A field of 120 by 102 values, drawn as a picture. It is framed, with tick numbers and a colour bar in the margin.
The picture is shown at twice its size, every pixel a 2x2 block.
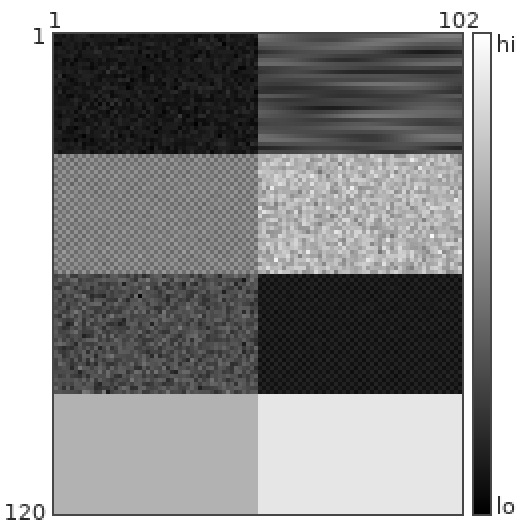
It is made of 4 by 2 panels. Panel 1,1: very low, fine-grained, faint in contrast. Panel 1,2: low, streaked across. Panel 2,1: middling, checkered. Panel 2,2: high, fine-grained. Panel 3,1: low, fine-grained. Panel 3,2: very low, checkered, faint in contrast. Panel 4,1: high, flat. Panel 4,2: very high, flat.
